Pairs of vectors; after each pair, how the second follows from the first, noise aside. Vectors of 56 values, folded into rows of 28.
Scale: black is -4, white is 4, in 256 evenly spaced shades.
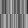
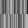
copied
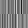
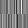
negated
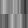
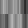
copied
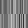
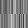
copied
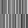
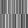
copied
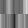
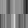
negated
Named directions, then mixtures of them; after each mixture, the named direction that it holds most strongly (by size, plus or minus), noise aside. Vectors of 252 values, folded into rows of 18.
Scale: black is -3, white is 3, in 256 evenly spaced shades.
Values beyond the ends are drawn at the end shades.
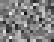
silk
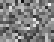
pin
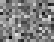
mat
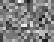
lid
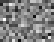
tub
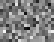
pin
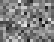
lid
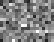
lid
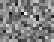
silk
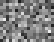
tub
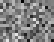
pin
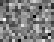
tub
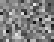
silk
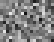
silk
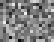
silk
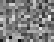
mat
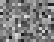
mat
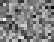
tub
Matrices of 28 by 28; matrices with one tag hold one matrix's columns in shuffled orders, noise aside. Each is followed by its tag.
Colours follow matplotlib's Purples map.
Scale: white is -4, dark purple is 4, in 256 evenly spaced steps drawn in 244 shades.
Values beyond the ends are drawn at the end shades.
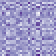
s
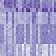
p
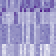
p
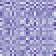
s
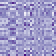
s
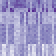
p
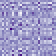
s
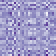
s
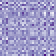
s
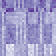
p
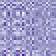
s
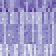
p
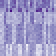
p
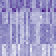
p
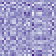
s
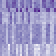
p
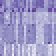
p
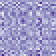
s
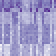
p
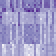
p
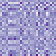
s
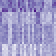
p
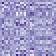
s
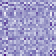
s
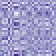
s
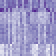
p
